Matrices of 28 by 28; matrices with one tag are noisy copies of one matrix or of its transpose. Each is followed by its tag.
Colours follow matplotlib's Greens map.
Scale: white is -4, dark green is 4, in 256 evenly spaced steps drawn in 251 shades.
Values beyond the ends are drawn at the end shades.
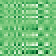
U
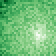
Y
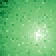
Y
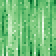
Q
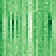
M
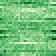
Q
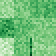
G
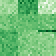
G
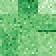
G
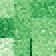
G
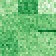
G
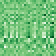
U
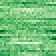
Q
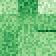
G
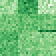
G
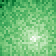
Y
